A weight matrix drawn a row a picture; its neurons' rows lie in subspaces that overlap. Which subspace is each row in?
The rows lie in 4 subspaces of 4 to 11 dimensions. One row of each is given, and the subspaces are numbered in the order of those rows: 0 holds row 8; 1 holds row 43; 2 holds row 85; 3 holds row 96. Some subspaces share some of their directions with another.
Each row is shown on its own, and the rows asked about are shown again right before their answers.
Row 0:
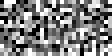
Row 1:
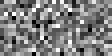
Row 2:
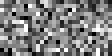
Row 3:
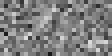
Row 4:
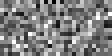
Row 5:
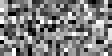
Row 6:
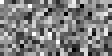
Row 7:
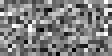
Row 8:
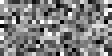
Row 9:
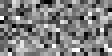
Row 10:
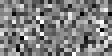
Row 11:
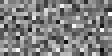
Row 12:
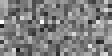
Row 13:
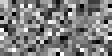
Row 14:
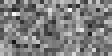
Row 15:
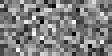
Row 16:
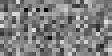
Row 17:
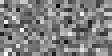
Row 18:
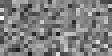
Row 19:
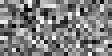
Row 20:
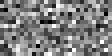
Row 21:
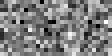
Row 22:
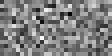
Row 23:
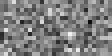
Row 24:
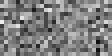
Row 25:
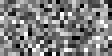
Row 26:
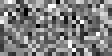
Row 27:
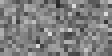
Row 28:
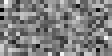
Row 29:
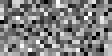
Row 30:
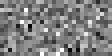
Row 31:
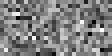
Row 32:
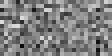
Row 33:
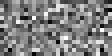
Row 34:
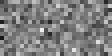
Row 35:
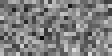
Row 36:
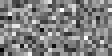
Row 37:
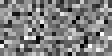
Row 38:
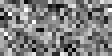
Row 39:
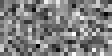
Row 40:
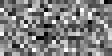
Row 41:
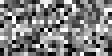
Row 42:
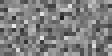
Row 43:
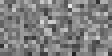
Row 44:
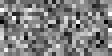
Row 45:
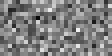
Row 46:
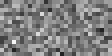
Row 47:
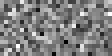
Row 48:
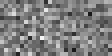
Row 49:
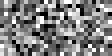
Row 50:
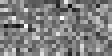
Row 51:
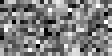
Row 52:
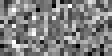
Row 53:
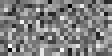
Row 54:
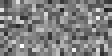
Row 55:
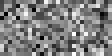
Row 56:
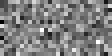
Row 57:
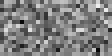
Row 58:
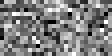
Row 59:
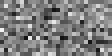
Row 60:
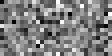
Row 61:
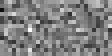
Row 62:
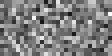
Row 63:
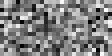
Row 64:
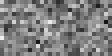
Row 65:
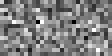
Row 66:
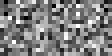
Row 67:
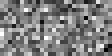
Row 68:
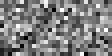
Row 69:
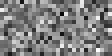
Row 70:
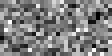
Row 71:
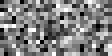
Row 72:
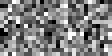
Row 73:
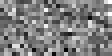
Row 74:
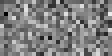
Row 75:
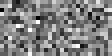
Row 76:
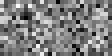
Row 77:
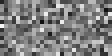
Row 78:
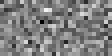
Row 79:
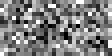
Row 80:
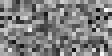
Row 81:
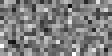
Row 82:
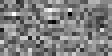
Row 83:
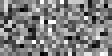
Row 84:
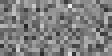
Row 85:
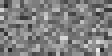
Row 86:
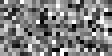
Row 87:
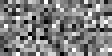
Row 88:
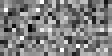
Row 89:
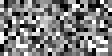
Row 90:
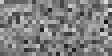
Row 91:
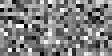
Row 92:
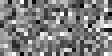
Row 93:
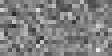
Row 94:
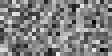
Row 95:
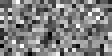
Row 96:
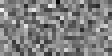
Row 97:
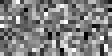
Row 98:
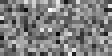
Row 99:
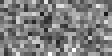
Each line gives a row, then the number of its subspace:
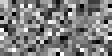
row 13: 2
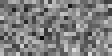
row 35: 0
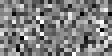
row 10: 1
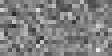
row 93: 1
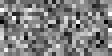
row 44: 3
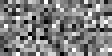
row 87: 2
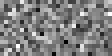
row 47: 1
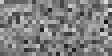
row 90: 1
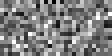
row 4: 3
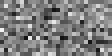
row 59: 2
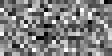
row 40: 3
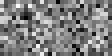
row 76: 3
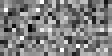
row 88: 1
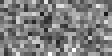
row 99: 2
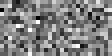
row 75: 1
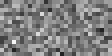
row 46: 2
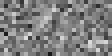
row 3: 2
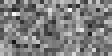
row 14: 2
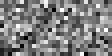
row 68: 2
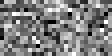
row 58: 2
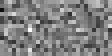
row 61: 0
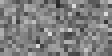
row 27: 3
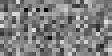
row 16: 1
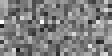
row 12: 0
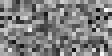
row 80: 3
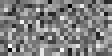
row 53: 1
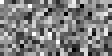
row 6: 3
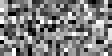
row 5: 0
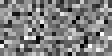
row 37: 1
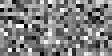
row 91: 1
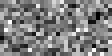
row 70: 2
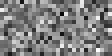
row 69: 3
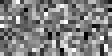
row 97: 1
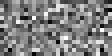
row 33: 2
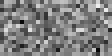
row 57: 2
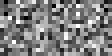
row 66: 3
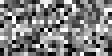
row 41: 2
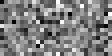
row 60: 3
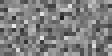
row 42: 1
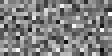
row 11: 2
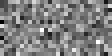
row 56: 0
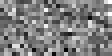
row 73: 3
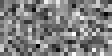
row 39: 3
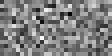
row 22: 0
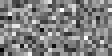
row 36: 2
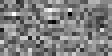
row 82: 2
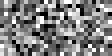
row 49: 2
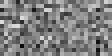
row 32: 0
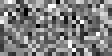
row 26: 3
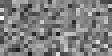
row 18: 2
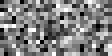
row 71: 1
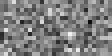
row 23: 1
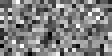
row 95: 1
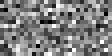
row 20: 2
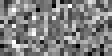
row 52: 1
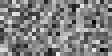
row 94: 2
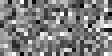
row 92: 3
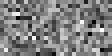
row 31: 2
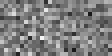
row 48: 2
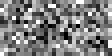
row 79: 3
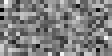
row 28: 2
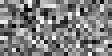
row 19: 3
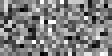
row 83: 1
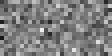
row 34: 0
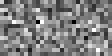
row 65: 3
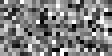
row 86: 3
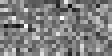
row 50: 1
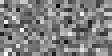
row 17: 1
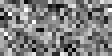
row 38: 3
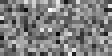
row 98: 1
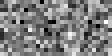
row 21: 1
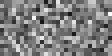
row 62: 3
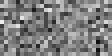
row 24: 0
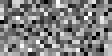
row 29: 3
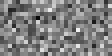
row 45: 1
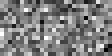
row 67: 1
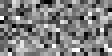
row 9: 3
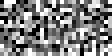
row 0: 1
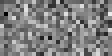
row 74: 3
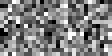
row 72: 1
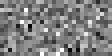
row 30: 1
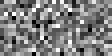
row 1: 3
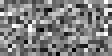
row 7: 1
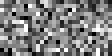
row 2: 2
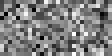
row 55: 3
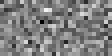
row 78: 1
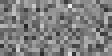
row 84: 1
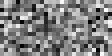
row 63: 0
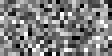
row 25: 3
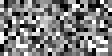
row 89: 2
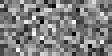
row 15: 3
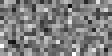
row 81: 1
